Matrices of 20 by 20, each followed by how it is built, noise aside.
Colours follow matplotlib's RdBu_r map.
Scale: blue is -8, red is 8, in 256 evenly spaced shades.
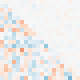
lower triangular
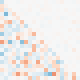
lower triangular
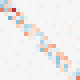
banded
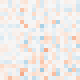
low rank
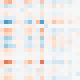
low rank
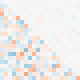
lower triangular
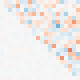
upper triangular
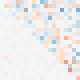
upper triangular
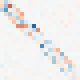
banded
